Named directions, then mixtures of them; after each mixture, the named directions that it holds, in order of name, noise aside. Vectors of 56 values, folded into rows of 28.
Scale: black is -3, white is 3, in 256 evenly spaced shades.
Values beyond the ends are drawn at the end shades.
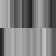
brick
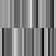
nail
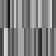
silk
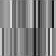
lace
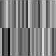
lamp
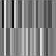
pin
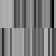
brick, lace, nail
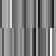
lace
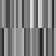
nail, silk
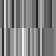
nail, pin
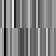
pin, silk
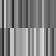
brick, lamp, pin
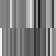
brick, lace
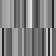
lace, nail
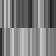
brick, pin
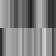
brick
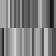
brick, nail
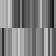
brick, lace, nail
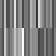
nail, pin, silk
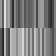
brick, nail, pin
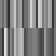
nail, silk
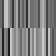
brick, lamp, pin
